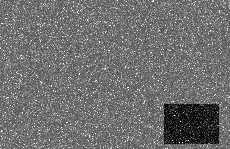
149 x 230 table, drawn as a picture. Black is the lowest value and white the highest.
An odd patch, lower than its surroundings, sits in the bottom right. The ninth with the lowest average is the bottom right. The distribution is heavy-tailed on both sides. There are no regular stripes.
